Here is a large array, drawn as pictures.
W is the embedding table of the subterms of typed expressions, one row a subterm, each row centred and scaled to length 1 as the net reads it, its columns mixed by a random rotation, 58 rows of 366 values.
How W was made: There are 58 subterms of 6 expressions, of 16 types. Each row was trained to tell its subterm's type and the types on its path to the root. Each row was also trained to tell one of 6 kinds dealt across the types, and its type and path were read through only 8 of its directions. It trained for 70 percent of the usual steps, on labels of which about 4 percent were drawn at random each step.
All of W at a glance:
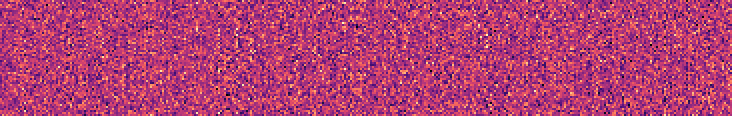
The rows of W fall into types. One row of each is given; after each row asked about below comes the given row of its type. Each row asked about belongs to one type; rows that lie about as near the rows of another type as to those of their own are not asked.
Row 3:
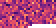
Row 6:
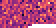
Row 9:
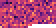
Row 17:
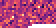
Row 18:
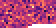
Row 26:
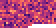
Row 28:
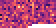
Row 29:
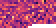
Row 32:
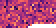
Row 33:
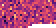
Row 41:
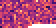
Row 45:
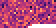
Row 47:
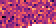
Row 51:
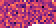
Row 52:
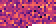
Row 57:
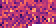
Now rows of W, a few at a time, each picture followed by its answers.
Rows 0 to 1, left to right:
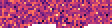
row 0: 57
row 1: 51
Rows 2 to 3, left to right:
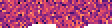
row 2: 33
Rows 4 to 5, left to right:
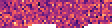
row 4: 28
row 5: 52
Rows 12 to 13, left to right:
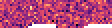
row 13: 41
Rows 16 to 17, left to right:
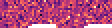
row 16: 33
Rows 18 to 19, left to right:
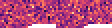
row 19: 26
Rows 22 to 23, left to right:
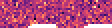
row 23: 17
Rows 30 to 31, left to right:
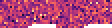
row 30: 45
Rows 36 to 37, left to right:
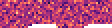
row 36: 26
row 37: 32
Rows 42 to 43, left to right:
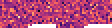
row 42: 57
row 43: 26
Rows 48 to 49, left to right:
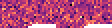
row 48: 32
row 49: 41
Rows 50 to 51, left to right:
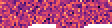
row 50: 41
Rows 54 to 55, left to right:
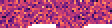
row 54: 47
